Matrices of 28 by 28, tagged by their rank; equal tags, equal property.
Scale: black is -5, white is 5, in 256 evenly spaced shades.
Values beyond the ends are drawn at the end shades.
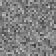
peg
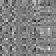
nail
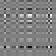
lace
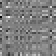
nail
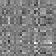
nail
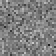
peg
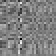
nail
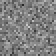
peg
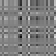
lace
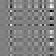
lace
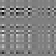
lace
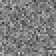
peg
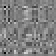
nail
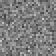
peg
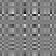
lace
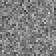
peg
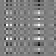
lace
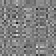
nail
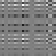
lace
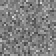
peg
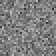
peg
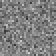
peg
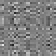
nail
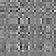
nail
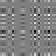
lace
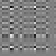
lace
